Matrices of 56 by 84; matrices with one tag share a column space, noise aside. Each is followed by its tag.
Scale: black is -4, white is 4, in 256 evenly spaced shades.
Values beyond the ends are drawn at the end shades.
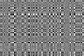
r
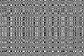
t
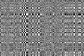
r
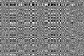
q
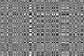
r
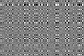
q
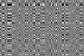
q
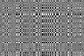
r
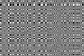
q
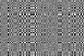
r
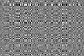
q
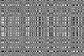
t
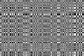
r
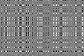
t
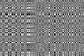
r
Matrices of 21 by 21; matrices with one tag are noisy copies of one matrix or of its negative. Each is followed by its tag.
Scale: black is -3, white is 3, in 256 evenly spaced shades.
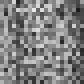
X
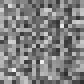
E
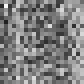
X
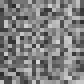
E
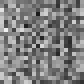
E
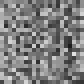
E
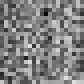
E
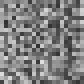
E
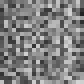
E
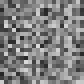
E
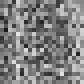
X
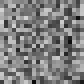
E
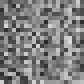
E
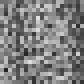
X
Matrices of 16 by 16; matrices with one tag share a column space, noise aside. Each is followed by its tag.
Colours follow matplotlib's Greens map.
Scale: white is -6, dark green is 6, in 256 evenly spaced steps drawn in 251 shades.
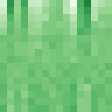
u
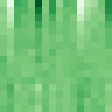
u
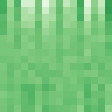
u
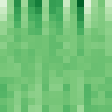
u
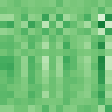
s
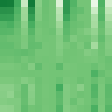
u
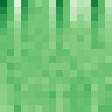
u
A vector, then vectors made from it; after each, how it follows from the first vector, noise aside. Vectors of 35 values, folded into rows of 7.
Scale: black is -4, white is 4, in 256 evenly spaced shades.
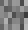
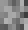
sign-scrambled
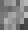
sign-scrambled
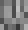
wrapped around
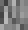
wrapped around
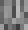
wrapped around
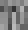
wrapped around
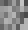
sign-scrambled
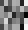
scaled up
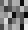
scaled up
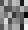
scaled up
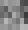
sign-scrambled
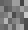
sign-scrambled
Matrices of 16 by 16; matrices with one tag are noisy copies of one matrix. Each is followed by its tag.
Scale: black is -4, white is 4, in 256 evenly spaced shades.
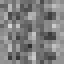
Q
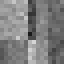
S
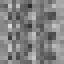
Q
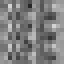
Q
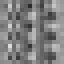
Q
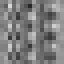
Q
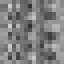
Q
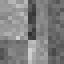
S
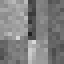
S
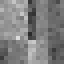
S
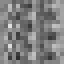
Q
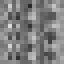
Q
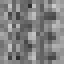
Q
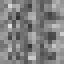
Q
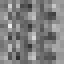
Q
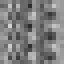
Q
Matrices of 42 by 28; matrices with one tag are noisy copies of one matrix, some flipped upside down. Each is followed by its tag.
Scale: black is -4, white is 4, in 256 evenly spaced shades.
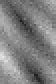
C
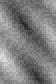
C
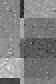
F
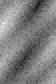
C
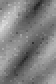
C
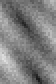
C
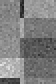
F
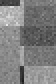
F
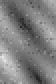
C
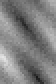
C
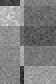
F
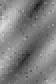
C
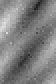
C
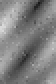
C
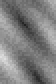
C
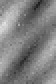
C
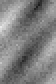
C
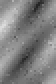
C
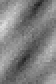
C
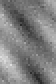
C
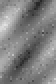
C
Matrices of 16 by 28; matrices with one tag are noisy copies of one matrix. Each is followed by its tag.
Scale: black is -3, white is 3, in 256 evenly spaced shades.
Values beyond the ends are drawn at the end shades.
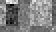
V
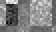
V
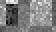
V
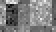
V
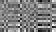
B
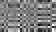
B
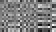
B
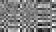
B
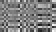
B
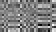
B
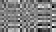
B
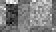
V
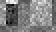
V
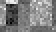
V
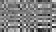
B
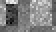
V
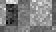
V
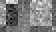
V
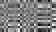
B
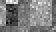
V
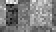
V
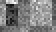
V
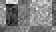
V
